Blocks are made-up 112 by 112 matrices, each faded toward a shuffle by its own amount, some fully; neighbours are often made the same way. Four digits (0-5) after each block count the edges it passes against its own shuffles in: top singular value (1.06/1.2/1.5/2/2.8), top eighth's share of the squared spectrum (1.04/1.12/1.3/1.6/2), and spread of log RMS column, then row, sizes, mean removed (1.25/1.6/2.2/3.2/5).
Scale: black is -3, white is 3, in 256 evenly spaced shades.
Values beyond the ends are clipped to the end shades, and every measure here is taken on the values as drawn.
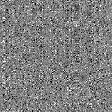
4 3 2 2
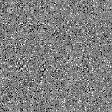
4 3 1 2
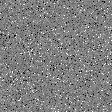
0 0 0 0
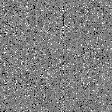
2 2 2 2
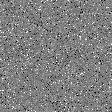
0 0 0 0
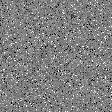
2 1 0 0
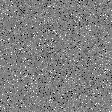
2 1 0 0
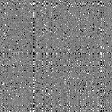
5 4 3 3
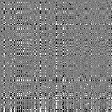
5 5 4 4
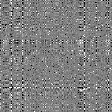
5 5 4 3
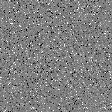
3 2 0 1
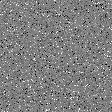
0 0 0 0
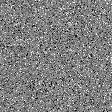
1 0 0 0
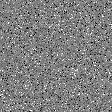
2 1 0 0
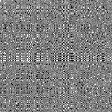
5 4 3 3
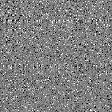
4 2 1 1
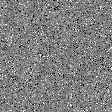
2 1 0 0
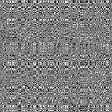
5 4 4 4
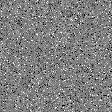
3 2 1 0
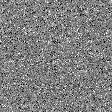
0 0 0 1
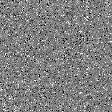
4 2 1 1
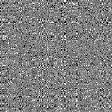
5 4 3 3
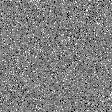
2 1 0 0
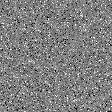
1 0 0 0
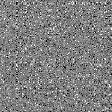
4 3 2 2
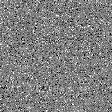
3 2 0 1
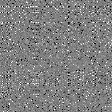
4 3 2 2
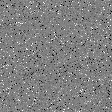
0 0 0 0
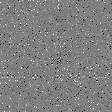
3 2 0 1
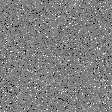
2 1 0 0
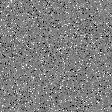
2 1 0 0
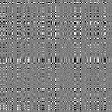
5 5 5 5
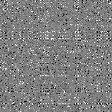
4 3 2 2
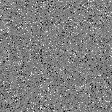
3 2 0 0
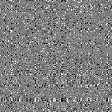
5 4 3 3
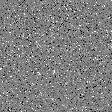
2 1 0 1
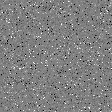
0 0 0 0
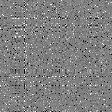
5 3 2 2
